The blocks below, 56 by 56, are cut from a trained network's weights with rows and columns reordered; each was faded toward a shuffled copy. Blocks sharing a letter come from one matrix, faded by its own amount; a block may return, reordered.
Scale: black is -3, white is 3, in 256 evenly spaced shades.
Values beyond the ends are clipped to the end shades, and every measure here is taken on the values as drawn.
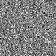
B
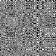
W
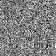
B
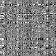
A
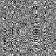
W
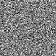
B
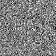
B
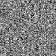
B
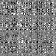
A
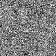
B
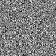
B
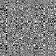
W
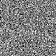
B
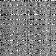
A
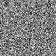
B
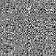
W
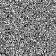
B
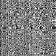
A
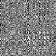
W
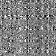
A
